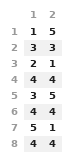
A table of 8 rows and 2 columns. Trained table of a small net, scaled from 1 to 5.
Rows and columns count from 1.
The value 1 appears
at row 1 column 1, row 3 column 2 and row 7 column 2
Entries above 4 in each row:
1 0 0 0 1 0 1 0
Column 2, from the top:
5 3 1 4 5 4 1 4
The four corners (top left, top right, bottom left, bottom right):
1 5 4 4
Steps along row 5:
up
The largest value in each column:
5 5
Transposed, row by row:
1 3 2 4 3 4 5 4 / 5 3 1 4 5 4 1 4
